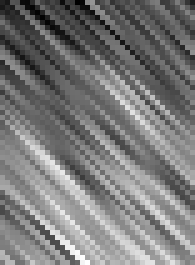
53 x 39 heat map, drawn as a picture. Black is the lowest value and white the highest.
No single row or column stands out from its neighbours. The top left is the ninth with the lowest average. The field climbs toward the bottom. Streaks slant down to the right.
